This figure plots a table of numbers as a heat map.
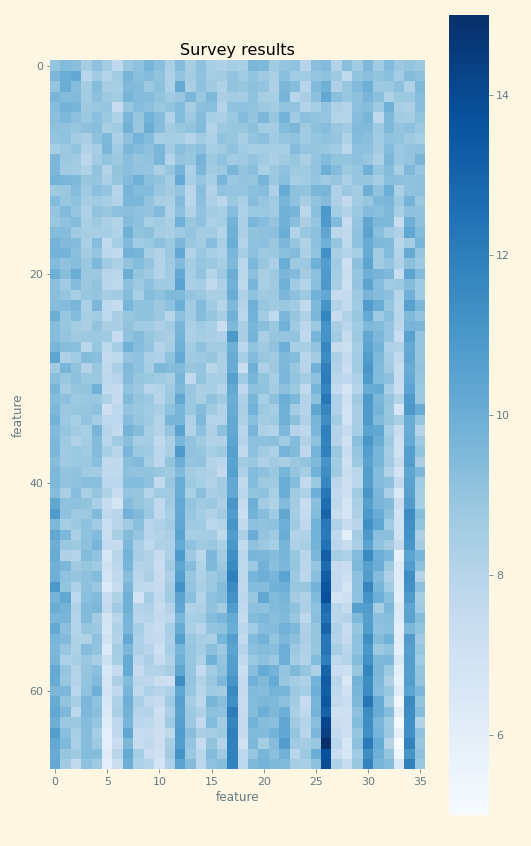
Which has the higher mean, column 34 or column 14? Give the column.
34
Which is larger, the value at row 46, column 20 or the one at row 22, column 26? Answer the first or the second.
the second
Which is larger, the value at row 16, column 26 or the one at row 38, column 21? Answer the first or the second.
the first
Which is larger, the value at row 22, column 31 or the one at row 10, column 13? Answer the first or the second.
the first
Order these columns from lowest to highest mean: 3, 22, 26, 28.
28, 3, 22, 26
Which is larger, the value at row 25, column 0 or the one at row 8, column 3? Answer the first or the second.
the first
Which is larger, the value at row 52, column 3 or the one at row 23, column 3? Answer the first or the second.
the first
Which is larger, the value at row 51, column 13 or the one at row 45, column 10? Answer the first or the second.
the first
